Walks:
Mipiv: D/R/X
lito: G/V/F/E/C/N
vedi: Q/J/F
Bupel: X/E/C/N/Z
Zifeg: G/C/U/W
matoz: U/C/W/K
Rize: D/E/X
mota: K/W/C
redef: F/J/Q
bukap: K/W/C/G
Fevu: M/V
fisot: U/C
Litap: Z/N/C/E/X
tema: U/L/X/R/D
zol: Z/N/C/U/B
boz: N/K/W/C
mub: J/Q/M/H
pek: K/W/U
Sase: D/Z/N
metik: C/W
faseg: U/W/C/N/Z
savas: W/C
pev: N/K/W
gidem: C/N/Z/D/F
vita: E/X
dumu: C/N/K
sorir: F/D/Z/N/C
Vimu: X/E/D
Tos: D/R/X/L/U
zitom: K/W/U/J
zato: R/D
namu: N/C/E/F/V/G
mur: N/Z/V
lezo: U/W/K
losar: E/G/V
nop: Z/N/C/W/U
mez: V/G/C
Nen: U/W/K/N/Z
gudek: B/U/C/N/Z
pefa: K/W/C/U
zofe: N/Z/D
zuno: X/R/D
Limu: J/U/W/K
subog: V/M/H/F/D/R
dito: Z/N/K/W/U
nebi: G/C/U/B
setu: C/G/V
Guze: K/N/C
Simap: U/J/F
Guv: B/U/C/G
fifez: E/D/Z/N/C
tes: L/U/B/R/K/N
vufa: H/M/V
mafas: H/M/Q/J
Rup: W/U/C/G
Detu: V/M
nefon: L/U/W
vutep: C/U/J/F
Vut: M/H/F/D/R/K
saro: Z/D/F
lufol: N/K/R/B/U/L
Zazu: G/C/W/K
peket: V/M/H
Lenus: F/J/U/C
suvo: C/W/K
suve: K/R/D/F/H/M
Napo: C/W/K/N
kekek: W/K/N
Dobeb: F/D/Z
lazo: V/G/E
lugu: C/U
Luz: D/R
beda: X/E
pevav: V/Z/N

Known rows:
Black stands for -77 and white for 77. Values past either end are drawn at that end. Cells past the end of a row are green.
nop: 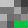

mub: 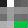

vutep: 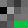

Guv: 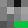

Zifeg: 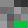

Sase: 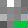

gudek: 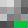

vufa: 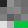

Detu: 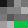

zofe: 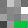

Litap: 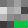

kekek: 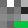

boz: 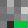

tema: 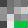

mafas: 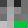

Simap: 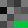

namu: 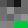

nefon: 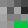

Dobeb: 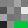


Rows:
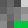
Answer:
Zazu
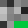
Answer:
vita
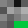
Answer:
Rup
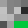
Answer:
Tos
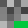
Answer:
pev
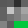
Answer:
mez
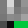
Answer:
Guze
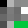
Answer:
suve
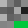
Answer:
pek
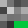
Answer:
Lenus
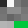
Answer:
peket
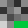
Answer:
zitom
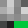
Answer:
fifez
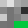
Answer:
Nen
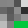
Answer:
Limu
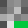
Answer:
Mipiv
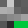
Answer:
lito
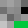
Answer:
mur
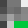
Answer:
Vut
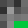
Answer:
vedi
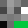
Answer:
gidem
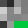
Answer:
Rize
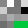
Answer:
tes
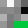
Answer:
pevav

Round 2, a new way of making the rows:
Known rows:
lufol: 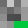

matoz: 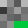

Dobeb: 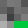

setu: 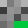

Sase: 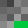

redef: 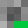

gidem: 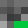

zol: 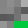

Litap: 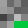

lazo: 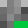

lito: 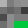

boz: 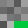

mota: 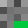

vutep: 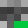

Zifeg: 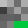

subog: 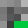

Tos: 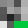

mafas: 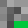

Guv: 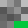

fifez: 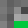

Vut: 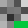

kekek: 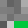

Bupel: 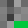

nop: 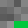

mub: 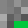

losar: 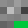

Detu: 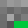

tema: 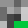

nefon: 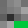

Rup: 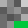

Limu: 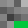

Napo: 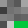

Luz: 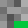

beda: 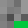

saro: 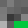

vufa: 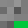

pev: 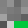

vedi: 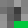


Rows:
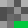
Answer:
lugu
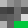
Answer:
Lenus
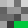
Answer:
nebi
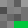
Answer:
lezo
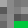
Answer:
metik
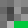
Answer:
gudek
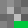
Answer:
vita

